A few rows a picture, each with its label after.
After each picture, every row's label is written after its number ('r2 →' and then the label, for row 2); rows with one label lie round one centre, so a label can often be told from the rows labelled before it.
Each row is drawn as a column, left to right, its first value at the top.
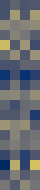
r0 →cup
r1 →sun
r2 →cup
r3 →sun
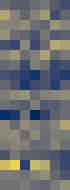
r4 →sun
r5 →sun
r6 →cup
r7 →sun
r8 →sun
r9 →cup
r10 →cup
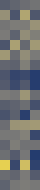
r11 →sun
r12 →cup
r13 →sun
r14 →cup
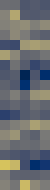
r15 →sun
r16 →sun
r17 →cup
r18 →cup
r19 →cup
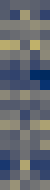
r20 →cup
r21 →cup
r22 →sun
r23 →cup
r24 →cup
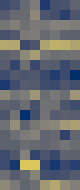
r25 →cup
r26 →cup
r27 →sun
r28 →sun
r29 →cup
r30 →cup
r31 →cup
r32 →cup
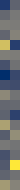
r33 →cup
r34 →sun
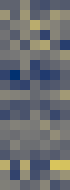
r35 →sun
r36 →cup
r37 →sun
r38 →cup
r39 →cup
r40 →sun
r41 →sun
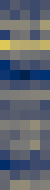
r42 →cup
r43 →cup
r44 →cup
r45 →cup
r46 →cup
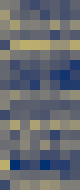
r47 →sun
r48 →cup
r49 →cup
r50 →cup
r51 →cup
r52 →cup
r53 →cup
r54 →cup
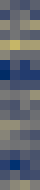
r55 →cup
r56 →cup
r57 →cup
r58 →cup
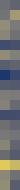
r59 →sun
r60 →sun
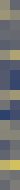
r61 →sun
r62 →sun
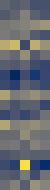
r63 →cup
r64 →cup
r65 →sun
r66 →cup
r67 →cup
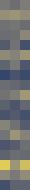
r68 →sun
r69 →sun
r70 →sun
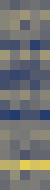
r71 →sun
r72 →sun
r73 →sun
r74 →sun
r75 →sun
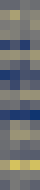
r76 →sun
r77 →sun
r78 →sun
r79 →sun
